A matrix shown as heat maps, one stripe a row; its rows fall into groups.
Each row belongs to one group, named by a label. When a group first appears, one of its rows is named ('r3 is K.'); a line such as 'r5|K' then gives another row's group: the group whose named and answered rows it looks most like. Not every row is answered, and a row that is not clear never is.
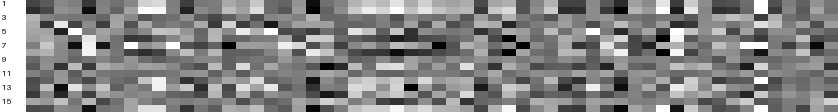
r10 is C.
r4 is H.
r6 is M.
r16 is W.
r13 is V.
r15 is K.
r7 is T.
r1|W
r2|W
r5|V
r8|M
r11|K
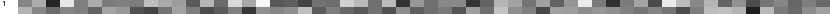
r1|V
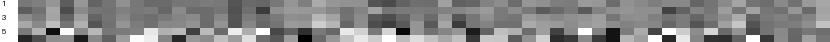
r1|K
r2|H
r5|V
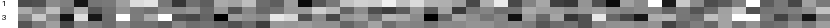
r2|K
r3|T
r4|H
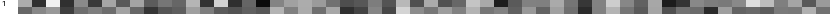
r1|H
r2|H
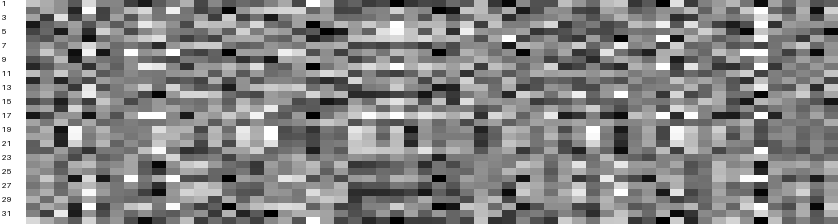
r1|M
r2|T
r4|W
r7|M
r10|W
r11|K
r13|T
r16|V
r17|W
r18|K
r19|V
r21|V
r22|W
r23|T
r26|T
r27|M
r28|M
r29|K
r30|T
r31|H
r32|M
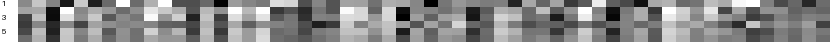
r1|T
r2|V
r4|C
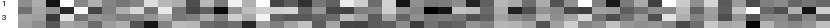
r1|V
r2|T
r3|V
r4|M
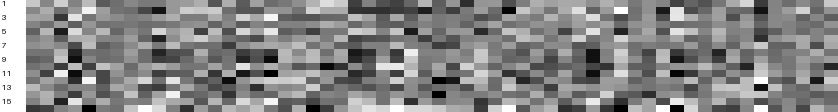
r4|K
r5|V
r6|M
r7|T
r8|H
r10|C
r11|H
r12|T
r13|M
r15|V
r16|W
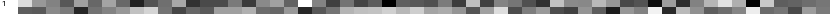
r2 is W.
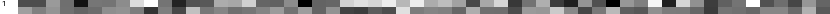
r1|W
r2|H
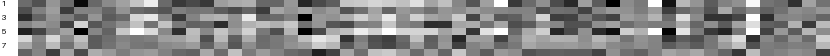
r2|H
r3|W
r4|T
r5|W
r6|K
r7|K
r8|C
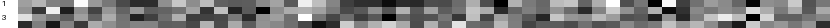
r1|M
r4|C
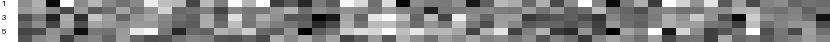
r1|V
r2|T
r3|C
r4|C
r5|W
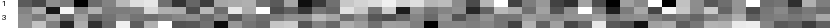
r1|W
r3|K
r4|T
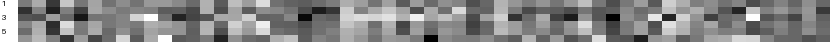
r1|V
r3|W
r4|V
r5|V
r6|T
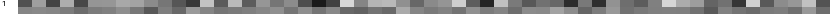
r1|C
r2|H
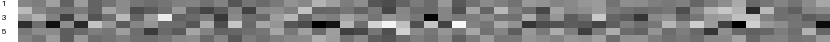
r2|M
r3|T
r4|C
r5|H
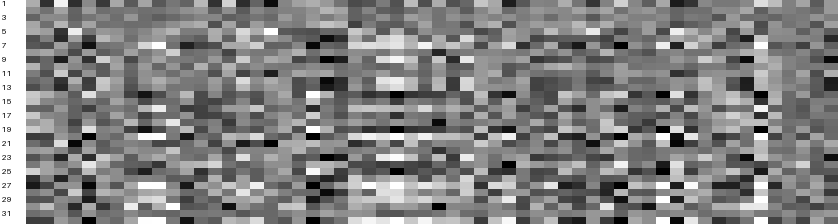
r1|H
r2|K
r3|H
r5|V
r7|W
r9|C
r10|H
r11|H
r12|C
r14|M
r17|M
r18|T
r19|M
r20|W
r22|T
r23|C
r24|M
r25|M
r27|W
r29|W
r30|T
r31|K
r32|W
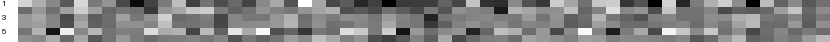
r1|M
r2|M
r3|T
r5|V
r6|K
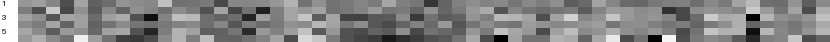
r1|T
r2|H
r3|M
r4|K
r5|M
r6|M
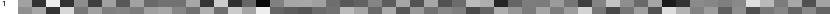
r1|H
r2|V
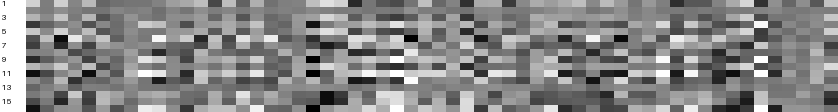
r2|H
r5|K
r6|V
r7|C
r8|H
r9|W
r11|W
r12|H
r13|H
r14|C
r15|C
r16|W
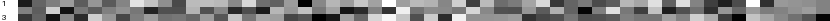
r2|H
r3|C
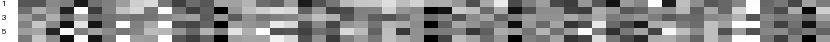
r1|W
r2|T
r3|K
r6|T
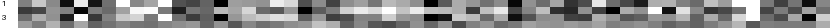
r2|W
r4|K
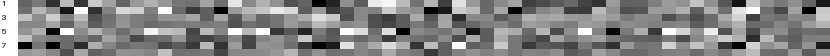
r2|T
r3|K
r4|K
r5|V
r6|M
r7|C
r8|T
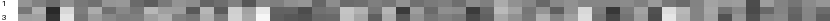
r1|M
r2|V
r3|V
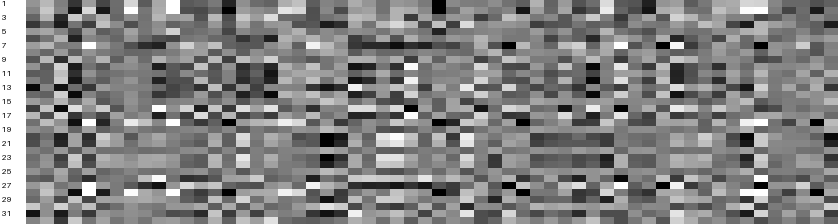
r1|T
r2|T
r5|T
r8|K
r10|H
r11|H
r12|H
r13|C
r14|H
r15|K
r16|V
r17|H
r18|T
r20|C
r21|C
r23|C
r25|K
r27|M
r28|T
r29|C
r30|K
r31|C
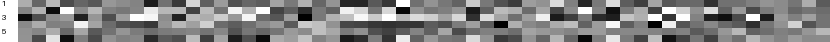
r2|V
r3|W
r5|K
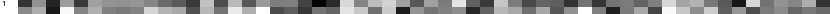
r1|C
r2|V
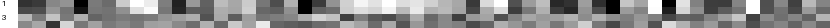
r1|W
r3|K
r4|V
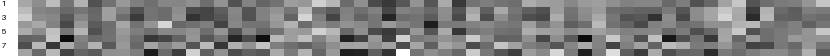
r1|K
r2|M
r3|M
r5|K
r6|H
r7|V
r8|H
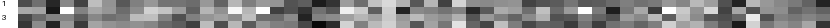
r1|C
